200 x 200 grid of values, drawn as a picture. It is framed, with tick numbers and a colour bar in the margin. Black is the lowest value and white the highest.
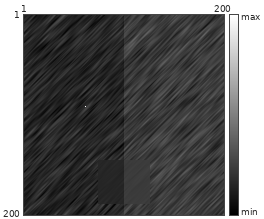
A vertical seam about 50% of the way across splits the table, and the right part is higher. The bottom middle is the calmest part. An odd patch, calmer than its surroundings, sits in the bottom middle. The values follow a bell shape. One lone cell stands out, far higher than its neighbours. On average the colour sits 20% of the way up the scale. Streaks slant up to the right.
